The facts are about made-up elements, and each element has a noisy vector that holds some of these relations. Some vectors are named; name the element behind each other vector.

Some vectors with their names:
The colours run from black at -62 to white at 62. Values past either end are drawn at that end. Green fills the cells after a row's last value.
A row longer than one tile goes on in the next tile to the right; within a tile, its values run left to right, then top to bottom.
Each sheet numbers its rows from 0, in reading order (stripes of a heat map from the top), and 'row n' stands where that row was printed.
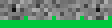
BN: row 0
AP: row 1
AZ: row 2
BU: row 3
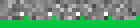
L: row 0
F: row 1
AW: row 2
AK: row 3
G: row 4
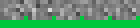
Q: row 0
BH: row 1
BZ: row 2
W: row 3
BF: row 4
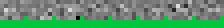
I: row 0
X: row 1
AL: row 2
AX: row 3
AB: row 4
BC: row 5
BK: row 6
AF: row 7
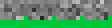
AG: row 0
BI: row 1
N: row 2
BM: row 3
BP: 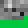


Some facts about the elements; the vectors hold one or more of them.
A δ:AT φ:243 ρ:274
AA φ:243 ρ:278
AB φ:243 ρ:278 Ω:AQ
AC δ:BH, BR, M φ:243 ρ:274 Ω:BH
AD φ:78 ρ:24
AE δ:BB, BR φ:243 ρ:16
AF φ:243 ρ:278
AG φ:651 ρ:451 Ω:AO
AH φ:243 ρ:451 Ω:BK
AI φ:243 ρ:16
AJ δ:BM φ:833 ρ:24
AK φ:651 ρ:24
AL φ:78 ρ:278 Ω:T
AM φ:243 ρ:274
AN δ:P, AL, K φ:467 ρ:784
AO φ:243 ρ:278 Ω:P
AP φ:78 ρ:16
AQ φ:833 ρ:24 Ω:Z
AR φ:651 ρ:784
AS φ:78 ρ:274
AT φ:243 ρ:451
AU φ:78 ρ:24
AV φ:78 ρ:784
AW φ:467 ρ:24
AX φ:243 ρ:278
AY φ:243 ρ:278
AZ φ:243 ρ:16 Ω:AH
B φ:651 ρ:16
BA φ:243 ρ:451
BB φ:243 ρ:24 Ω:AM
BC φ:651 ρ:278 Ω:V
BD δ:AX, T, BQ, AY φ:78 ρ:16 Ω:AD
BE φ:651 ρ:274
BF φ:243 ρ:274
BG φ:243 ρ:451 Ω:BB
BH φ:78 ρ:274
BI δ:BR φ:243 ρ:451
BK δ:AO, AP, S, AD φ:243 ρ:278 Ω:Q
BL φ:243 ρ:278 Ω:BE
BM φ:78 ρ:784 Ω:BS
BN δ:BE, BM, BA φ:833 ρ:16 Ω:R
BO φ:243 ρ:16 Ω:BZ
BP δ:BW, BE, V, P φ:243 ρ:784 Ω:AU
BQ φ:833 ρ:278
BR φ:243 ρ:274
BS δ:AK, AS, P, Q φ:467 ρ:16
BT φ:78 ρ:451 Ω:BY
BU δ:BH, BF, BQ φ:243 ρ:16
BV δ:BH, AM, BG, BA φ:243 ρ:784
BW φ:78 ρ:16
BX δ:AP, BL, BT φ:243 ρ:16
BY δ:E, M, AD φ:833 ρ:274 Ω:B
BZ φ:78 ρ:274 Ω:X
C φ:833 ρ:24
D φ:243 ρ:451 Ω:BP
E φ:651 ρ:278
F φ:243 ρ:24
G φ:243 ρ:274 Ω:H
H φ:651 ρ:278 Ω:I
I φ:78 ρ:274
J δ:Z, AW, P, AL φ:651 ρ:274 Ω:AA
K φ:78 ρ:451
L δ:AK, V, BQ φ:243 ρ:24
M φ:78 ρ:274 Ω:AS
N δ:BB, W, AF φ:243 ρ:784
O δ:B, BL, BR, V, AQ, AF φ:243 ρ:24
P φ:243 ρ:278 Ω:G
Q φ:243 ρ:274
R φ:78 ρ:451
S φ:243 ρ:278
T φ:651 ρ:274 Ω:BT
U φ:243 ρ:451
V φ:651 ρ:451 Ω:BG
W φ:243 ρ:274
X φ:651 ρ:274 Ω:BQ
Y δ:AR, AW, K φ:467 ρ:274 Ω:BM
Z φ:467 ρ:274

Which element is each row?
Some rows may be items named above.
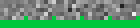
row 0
X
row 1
J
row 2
BS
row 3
AC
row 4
AQ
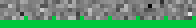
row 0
A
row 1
H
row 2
AR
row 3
BZ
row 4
R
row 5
V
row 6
AJ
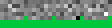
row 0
AO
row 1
BW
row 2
P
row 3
AD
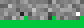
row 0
A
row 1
AS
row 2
AU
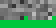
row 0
BQ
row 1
AC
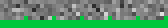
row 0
E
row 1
BI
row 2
BW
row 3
B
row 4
M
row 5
AJ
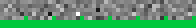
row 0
G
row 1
BY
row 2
AK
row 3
BD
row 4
C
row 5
K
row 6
C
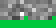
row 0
O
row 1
AS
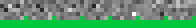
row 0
BK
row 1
B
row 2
S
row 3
BT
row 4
BB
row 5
AV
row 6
AN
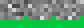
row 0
AO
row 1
Z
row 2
Y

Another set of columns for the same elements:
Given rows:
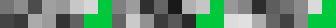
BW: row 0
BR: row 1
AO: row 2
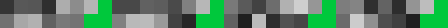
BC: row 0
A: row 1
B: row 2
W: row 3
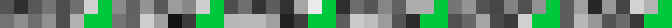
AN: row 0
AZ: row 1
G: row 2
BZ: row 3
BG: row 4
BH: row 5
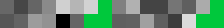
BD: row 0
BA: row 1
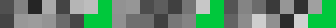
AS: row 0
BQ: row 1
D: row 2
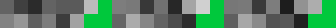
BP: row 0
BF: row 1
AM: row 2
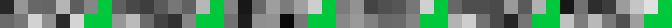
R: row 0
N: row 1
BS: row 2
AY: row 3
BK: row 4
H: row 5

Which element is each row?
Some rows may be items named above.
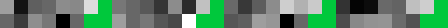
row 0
BN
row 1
AJ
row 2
BD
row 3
J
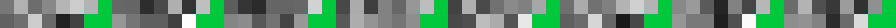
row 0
AP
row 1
L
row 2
BP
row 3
BM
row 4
K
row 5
AP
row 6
AQ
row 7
BB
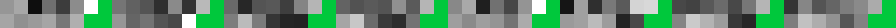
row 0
P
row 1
AJ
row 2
BY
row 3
BK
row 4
P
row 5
I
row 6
A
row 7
AV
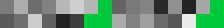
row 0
AP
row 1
C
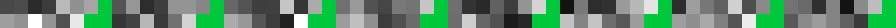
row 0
AG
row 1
V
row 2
O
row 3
S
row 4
AC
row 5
H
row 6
AU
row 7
Q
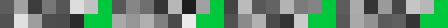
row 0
M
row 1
F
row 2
BT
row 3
BH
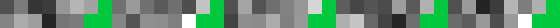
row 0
E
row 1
AW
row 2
AL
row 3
BK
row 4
AK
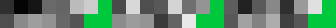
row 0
J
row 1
AD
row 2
Y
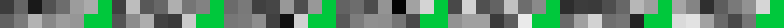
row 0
AR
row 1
BT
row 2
BI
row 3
Z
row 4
AD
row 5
X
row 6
AO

